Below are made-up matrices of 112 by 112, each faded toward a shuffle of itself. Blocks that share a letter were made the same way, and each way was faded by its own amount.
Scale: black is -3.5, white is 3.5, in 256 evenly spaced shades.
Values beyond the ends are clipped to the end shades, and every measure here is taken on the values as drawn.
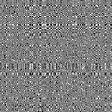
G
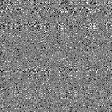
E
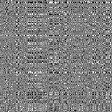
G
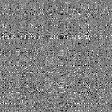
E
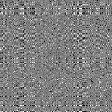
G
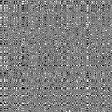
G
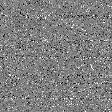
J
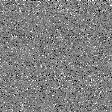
J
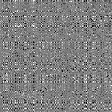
G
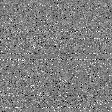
J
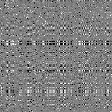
G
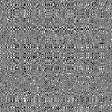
G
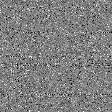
J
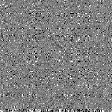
E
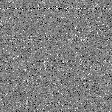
J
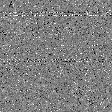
J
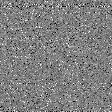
J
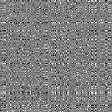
G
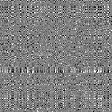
G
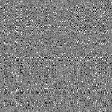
E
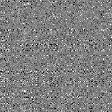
E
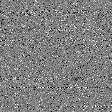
J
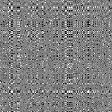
G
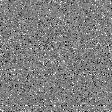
J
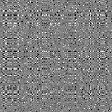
G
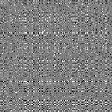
G
